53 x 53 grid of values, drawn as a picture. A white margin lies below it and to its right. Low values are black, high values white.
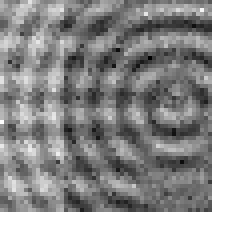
Rings: centred on the middle right. Mirror symmetry: none. Histogram: bell-shaped. Stripes: horizontal, repeating 6 times. Seam: vertical, 30% of the way across, the left part higher.
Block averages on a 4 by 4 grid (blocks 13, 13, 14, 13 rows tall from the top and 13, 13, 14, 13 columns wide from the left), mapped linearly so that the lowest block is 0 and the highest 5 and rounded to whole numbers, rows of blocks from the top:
5 2 1 2 / 4 1 0 0 / 5 2 1 1 / 4 1 0 0
